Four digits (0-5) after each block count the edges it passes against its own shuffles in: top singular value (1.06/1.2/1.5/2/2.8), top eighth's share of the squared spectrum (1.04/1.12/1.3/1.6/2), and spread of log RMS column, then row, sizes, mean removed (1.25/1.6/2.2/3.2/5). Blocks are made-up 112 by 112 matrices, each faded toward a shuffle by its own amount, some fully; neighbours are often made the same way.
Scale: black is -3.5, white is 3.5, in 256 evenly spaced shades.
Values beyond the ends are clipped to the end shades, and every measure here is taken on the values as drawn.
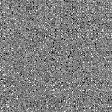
4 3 2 2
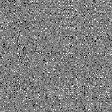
4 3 2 2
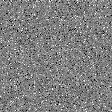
3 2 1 1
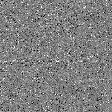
3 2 1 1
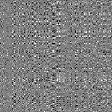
5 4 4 3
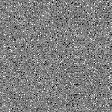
4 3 2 2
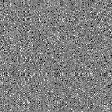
4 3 2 2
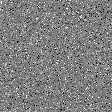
0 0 0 0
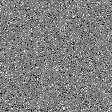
0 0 0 0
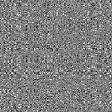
5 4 3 3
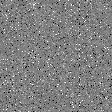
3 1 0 0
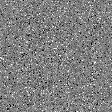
0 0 1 0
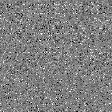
4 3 0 2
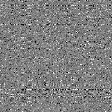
4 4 1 3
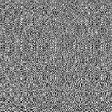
5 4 3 3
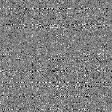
2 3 3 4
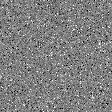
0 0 0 0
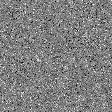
0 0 0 0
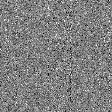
1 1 2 0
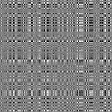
5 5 5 5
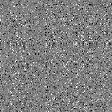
4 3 2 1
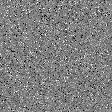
2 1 0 0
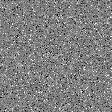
3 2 0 0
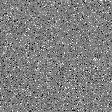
3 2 0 0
